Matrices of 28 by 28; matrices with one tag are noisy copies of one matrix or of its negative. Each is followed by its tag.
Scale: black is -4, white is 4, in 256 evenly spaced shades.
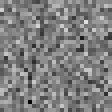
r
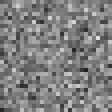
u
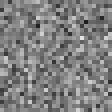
r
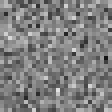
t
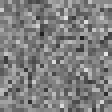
r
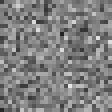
u
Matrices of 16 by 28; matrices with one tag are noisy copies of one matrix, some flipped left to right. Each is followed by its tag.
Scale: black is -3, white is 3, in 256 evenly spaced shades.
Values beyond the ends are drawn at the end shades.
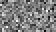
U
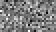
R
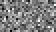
U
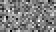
U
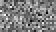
R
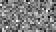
U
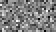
U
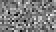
R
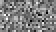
R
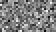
U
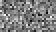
R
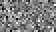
U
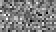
R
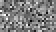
R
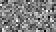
U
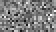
R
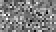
R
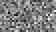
R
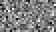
U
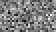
R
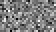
U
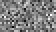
R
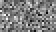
R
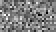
R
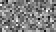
U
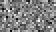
U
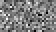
R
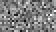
R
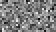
U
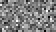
U
